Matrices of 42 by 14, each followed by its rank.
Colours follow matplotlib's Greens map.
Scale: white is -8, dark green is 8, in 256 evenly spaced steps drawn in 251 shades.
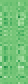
two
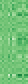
two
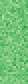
full rank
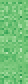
three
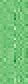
three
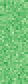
full rank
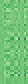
three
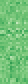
three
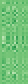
two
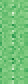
three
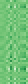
two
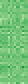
three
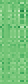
two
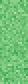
full rank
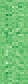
three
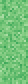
full rank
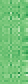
three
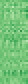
three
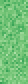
full rank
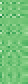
two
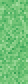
full rank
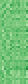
three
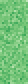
full rank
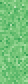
full rank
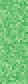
full rank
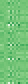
two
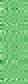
two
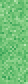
full rank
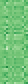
two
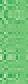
two
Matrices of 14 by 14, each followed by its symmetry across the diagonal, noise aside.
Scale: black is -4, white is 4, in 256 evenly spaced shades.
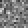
neither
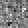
antisymmetric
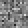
antisymmetric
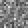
neither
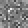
symmetric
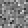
antisymmetric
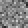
symmetric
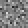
antisymmetric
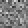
neither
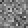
symmetric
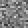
neither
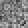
symmetric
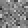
antisymmetric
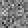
neither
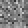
antisymmetric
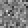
neither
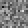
neither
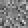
antisymmetric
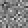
symmetric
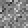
symmetric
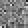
antisymmetric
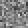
neither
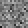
neither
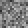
symmetric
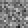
antisymmetric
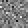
antisymmetric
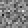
neither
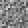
symmetric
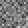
symmetric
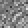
symmetric
